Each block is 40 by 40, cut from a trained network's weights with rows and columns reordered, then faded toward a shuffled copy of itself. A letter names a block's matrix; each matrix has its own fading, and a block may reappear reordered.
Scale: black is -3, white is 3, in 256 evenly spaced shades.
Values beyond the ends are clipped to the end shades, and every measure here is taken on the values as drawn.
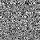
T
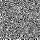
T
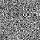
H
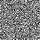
H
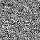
T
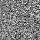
H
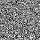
T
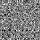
T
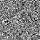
T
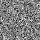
H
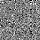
H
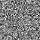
T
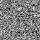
H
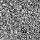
T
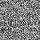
H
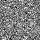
H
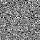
T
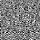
T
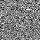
T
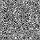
H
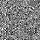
H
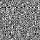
T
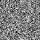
H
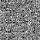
H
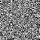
H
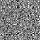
H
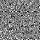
T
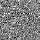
T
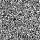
H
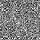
T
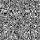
H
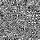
T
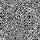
H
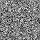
H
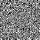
T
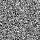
H
